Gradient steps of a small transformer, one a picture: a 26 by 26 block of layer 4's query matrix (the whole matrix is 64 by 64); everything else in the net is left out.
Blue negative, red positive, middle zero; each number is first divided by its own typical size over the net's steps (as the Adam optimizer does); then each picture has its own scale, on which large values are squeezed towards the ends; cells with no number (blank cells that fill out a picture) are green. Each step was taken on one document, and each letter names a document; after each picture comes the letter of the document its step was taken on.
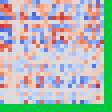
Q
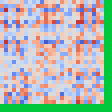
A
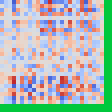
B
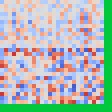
B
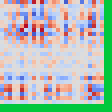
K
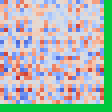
A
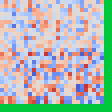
B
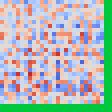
B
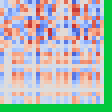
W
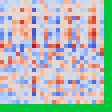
Q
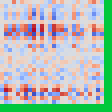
K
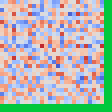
B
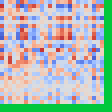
Q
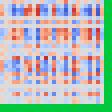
W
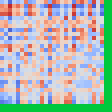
Q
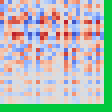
W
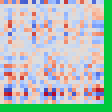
K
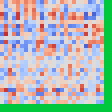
A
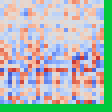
W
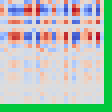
W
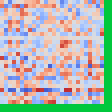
A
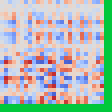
B
